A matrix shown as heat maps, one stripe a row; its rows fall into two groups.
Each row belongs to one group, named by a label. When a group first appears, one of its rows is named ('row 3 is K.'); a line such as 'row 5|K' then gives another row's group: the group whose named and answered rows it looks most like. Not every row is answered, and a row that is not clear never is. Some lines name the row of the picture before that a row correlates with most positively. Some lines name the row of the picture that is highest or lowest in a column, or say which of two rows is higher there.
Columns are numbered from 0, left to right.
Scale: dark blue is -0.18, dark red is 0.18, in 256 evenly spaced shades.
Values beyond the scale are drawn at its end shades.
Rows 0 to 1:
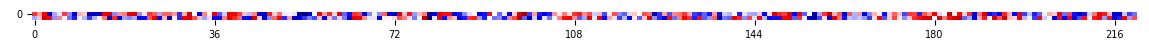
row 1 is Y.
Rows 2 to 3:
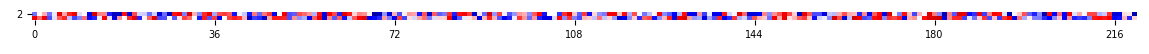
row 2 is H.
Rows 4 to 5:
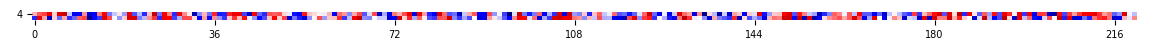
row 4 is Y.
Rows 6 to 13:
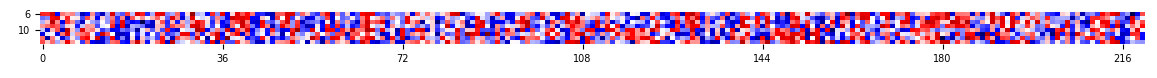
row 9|Y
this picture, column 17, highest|6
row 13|Y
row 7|Y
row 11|H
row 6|Y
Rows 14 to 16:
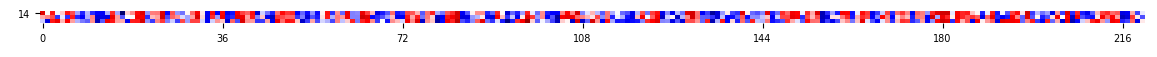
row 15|Y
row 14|Y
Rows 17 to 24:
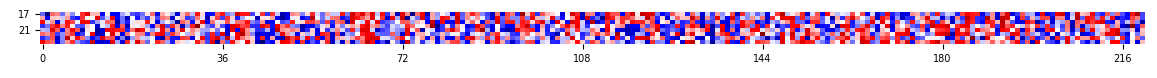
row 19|H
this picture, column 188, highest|21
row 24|Y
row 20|Y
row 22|Y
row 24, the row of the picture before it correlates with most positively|14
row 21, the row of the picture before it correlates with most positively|16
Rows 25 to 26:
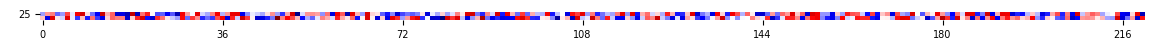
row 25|H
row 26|Y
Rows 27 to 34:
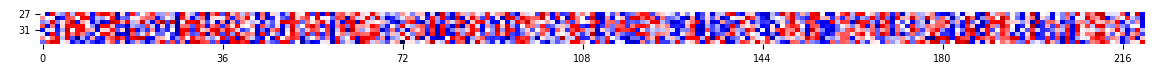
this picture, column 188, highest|33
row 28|H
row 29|Y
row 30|H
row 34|Y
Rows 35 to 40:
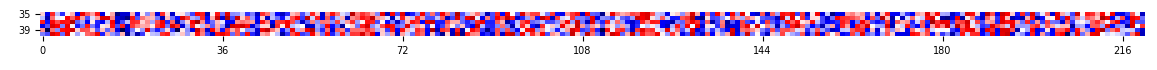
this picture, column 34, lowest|40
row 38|Y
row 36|H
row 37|Y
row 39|H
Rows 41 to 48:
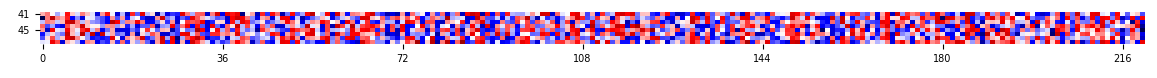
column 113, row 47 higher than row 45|No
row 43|Y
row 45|H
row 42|Y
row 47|Y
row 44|H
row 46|H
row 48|Y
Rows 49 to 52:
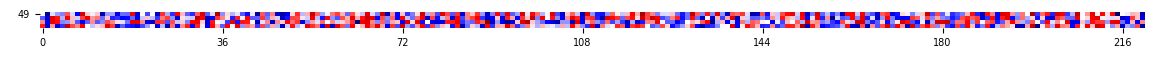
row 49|H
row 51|Y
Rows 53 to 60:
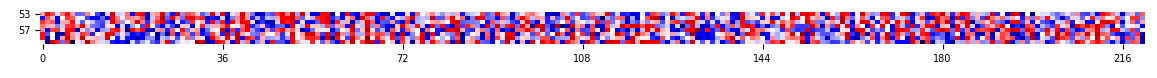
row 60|H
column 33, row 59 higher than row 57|No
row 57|Y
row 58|H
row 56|H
